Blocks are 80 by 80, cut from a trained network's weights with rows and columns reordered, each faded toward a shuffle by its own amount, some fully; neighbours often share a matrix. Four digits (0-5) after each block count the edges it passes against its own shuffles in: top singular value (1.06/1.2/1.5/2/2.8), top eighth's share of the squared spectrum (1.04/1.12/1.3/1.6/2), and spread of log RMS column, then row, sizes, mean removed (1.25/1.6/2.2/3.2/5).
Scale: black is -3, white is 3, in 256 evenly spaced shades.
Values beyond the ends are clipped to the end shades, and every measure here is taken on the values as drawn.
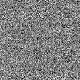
3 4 1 2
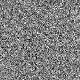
2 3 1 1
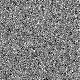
0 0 0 0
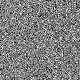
0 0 0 0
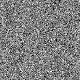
2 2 1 0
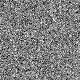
0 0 0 0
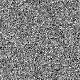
0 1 0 1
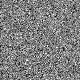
0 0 0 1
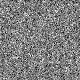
0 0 0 0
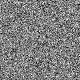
0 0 0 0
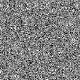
3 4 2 2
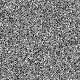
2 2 0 0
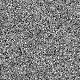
1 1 0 0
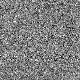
1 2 0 2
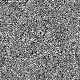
1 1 0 1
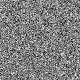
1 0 0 0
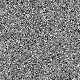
1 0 0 0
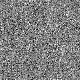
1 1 0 1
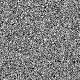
1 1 0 0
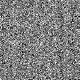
1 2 0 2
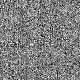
1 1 0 1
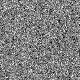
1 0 0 0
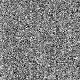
1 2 0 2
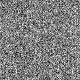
0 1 0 1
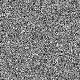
2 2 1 0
